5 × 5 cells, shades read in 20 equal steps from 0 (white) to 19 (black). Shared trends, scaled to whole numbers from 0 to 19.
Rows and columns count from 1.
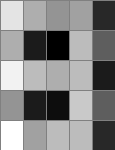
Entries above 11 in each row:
1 3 1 3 1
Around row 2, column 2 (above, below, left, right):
6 5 6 19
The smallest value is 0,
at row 5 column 1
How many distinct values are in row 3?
4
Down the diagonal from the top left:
2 17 6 4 16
